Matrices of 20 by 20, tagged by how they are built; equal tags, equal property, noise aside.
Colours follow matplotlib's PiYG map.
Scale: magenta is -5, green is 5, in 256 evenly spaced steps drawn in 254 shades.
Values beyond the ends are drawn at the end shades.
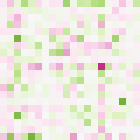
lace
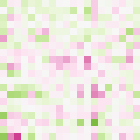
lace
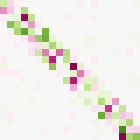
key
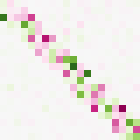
key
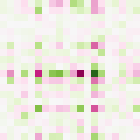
lace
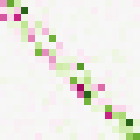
key
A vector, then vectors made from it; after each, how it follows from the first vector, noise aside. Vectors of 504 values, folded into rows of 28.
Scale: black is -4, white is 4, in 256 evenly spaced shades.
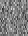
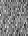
wrapped around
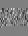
partly zeroed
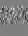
partly zeroed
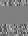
partly zeroed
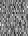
wrapped around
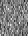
wrapped around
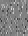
partly zeroed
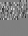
partly zeroed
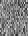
wrapped around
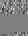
partly zeroed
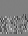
partly zeroed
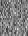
wrapped around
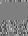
partly zeroed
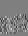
partly zeroed
